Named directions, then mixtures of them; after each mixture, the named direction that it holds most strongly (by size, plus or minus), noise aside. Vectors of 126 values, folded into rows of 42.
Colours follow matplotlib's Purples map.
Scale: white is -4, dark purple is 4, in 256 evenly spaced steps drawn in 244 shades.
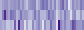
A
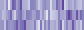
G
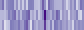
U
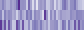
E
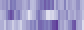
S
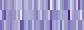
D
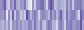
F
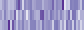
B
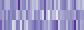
E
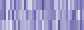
F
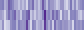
U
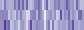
U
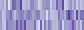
G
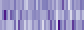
A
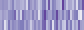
U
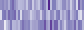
D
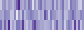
E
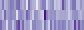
E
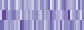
D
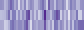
U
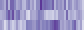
S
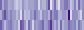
D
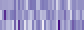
A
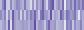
F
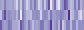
D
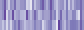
F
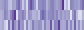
B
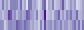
U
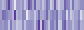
F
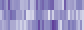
S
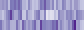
S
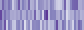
E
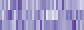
G
